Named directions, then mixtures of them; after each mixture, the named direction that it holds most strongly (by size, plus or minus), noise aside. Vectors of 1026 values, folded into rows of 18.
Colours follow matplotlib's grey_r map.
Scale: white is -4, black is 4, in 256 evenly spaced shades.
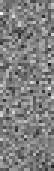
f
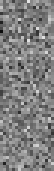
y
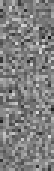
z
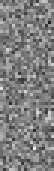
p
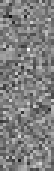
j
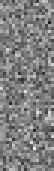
p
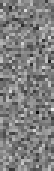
z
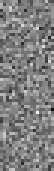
z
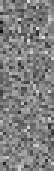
y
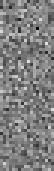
y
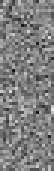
z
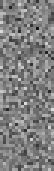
y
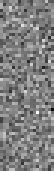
z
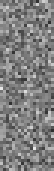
p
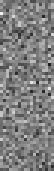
f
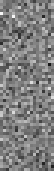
f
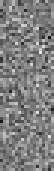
z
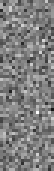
z
